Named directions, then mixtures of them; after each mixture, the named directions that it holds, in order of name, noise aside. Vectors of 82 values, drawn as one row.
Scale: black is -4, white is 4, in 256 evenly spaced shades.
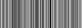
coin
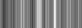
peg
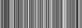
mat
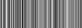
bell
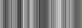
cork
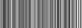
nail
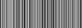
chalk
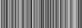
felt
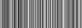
coin, mat, nail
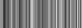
cork, nail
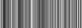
cork, nail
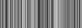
bell, cork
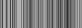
bell, cork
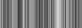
cork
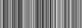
coin, cork, nail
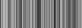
felt, peg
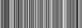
mat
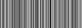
coin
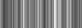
cork, peg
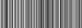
bell, chalk, felt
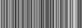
felt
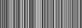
chalk, mat, peg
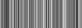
mat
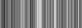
peg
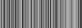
bell, felt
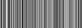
bell, coin
